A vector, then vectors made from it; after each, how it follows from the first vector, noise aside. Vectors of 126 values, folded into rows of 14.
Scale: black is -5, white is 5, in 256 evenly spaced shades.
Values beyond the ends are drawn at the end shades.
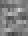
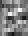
scaled up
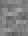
shrunk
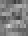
reversed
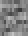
negated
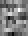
scaled up
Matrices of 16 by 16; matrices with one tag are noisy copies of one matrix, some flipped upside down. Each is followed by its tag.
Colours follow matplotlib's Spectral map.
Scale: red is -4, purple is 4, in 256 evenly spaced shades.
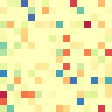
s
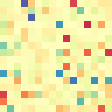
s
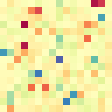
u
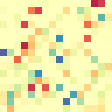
u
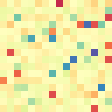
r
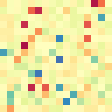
u
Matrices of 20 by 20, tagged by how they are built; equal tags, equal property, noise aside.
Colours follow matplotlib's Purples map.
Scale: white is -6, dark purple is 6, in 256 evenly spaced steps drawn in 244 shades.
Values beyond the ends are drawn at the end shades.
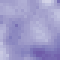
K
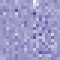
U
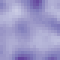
K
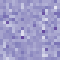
U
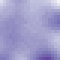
K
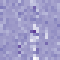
U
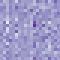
U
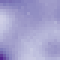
K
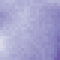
K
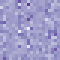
U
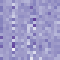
U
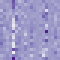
U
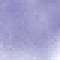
K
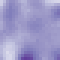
K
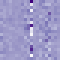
U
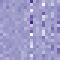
U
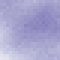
K
